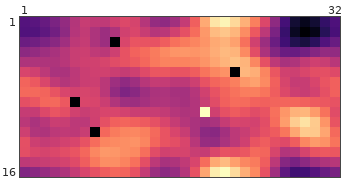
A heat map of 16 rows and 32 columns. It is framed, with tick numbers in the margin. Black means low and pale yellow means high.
Five lone cells stand out: one far higher and four far lower than their neighbours. There are no regular stripes. No single row or column stands out from its neighbours. Overall the values sit about 60% of the way up the scale.
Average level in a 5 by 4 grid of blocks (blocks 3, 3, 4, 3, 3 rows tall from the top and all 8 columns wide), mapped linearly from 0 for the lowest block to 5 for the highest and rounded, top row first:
2 3 5 0 / 3 4 5 3 / 3 2 4 4 / 3 4 3 5 / 3 4 4 2
